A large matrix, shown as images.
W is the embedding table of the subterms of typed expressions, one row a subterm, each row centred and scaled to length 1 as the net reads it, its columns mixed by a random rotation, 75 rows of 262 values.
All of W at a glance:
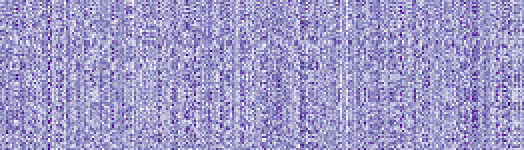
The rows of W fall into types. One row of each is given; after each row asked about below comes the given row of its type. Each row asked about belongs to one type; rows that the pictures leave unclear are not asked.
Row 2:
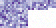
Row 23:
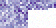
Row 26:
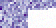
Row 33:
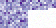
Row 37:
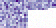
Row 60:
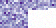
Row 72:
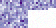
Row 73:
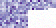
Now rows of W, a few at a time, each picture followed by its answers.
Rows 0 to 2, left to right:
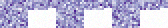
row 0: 2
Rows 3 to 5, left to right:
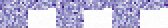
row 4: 37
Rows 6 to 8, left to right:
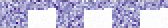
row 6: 73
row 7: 26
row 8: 2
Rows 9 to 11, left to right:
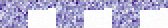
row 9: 23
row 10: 72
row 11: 33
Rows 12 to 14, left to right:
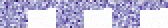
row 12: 37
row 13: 73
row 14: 2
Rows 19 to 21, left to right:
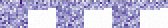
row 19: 72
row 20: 2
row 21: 2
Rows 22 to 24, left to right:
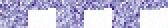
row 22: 2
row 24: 26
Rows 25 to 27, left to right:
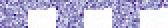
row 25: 60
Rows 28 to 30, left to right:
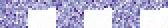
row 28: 60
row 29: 23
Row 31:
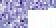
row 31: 72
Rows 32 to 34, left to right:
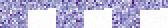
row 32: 33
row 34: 72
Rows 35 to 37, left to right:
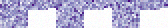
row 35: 2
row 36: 23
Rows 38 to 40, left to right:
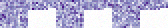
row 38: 72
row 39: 37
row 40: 23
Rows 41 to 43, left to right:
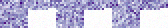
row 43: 23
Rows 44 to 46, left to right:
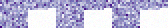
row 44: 26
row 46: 60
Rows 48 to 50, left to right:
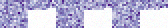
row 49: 60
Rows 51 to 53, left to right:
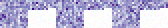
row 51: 72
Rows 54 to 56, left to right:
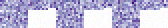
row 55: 37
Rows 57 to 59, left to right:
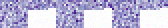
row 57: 26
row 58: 33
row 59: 37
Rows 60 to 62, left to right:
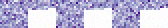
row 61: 26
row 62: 23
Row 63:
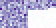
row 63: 37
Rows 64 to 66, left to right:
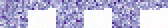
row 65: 33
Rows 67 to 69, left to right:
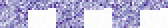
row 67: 23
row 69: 2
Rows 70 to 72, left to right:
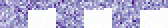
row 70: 23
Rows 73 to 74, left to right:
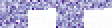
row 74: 26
